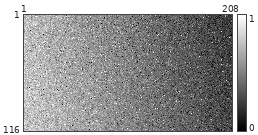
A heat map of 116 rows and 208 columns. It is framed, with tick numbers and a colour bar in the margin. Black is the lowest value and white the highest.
Grain: fine. Average level on the scale: 50%. Odd rows or columns: none. Stripes: none. Slope: up to the left. Histogram: bell-shaped.
